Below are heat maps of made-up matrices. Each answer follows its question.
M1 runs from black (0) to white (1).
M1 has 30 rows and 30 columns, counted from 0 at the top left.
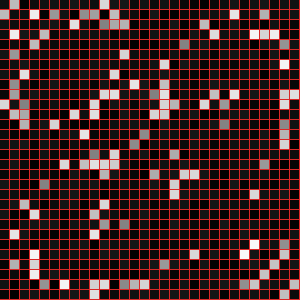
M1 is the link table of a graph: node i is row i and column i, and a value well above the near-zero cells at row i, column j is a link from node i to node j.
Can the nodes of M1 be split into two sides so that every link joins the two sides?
no
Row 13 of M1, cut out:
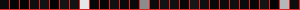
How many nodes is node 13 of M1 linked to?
3
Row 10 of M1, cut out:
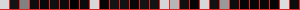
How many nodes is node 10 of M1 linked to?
8
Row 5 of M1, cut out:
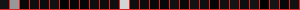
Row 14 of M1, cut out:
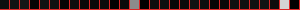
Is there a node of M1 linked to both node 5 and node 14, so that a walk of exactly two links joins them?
no
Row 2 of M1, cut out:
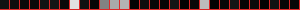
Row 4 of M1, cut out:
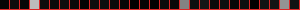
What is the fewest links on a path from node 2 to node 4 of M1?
3
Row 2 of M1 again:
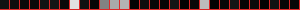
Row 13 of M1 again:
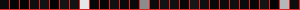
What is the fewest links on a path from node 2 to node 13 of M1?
3
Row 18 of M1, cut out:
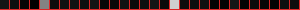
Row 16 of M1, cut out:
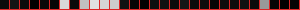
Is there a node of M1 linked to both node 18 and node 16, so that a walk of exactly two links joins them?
no
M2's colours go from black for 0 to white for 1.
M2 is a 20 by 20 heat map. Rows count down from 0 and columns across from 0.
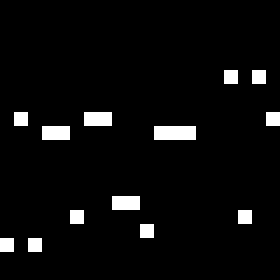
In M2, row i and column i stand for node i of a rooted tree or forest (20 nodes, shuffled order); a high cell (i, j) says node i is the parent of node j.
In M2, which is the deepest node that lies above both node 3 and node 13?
9
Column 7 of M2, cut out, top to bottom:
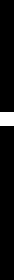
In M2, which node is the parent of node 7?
8
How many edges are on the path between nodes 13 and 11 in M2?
2
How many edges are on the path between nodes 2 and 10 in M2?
5
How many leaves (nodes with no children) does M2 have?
13
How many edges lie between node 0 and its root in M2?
2
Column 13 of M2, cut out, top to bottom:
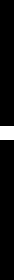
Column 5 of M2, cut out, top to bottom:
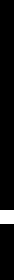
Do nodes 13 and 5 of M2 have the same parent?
no
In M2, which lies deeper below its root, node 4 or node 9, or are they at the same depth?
node 4
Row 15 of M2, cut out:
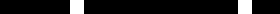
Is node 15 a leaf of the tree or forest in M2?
no
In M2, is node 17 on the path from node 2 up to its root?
yes
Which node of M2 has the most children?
9
